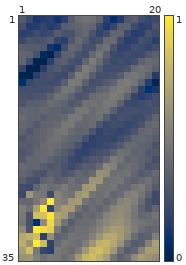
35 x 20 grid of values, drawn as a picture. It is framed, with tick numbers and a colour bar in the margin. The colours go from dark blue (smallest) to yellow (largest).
An odd patch, rougher than its surroundings, sits in the bottom left. The bottom left is the roughest part. The field climbs toward the bottom. Streaks slant up to the right. The ninth with the lowest average is the top left.
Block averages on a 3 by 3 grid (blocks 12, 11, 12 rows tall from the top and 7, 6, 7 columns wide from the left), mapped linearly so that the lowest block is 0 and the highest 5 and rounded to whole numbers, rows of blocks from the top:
021 / 222 / 554
